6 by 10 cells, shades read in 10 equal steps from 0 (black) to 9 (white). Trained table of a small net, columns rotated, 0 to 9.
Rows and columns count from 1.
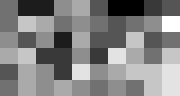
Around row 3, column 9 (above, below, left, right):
5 4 7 4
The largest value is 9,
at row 2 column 10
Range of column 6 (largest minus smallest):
3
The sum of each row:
25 51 40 49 57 54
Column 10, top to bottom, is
3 9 4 7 8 8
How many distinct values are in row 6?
5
